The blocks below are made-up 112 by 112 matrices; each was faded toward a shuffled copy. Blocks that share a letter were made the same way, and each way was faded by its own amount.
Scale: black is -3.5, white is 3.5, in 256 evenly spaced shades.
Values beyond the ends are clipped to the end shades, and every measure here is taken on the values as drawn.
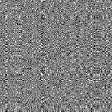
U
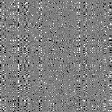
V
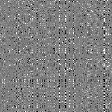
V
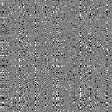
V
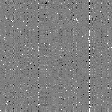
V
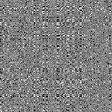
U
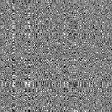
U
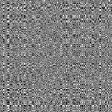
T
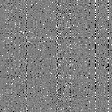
V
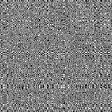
U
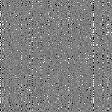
V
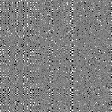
V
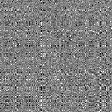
U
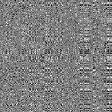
U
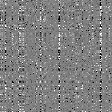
V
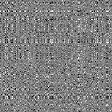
U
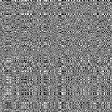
T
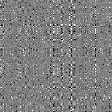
V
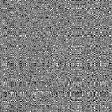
U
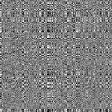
T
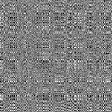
T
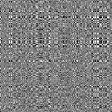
T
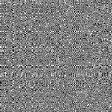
U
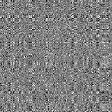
U
